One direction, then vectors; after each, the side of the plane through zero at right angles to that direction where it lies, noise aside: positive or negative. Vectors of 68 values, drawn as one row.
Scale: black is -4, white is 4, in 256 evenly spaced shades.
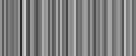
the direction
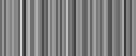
negative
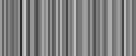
positive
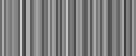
negative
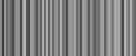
positive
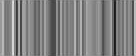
positive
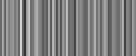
negative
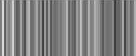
negative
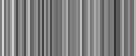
negative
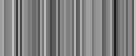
positive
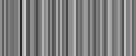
positive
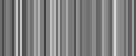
negative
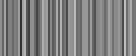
positive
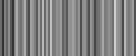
positive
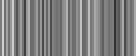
negative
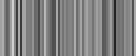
positive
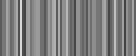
negative
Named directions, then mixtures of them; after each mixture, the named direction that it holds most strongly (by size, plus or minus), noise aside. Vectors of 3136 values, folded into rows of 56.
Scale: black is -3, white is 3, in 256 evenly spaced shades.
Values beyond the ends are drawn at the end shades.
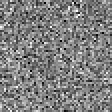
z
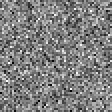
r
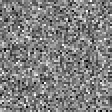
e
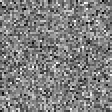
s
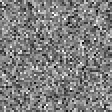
r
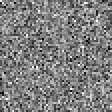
s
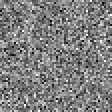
e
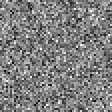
r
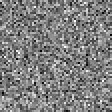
s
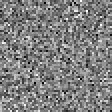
z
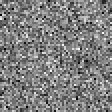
e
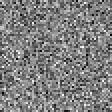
s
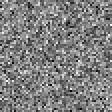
r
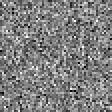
s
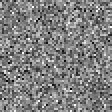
r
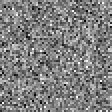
e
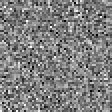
z
